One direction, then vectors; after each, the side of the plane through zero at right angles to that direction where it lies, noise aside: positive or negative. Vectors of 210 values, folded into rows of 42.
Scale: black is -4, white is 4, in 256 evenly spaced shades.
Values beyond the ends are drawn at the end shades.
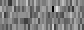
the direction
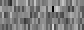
positive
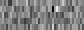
positive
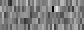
positive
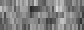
positive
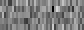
positive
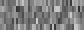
positive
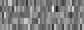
negative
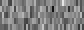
positive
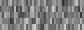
negative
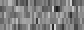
negative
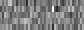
negative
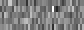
negative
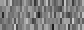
negative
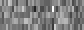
negative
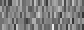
positive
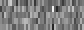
negative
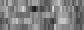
negative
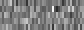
negative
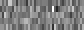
negative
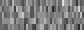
positive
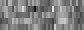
negative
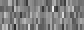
negative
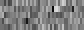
positive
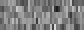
negative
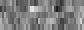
negative
